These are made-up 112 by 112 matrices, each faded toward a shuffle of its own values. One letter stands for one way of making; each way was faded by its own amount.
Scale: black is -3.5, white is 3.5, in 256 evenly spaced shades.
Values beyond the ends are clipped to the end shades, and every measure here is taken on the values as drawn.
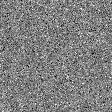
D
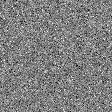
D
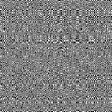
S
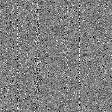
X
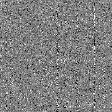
X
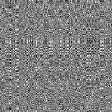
S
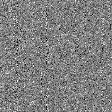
X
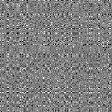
S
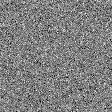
D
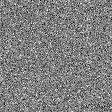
D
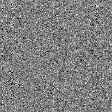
X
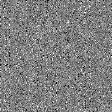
X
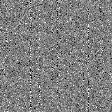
X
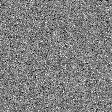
D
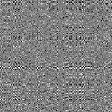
S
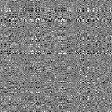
S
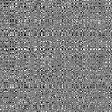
S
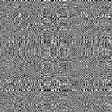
S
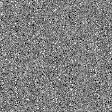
X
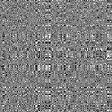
S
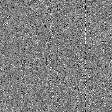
X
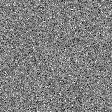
D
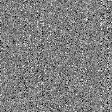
X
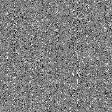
X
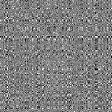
S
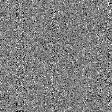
X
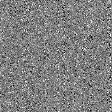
X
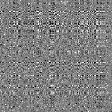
S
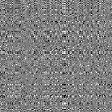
S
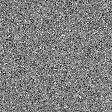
D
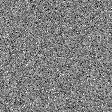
D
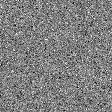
D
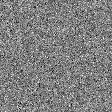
D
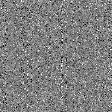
X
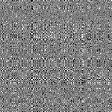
S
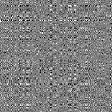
S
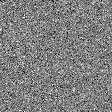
D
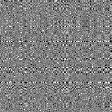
S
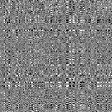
S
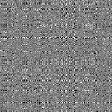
S
